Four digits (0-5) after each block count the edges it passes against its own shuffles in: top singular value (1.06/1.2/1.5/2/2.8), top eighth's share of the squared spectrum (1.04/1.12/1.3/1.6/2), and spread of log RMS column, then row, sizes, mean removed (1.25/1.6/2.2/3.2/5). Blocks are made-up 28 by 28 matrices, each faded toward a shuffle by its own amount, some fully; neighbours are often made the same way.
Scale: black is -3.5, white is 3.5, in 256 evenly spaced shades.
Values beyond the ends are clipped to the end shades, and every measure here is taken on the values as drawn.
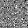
2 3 1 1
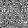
3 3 1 1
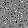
0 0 0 0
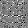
3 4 1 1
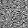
3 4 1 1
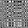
4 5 3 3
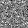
0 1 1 0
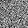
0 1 0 0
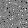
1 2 0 0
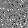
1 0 0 0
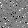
0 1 0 0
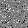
2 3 0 1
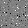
2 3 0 1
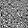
3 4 2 1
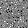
0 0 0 0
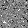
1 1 0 0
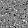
1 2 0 0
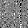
3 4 2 1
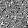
0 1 0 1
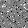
0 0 0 0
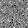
2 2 0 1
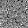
2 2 1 1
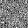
2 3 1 1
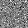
2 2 0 0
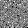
0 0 0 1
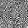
3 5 2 2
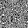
2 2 1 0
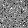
0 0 0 0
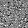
0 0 0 0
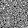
0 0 0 0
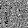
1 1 1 0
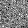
0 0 1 0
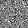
0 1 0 0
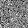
0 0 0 0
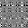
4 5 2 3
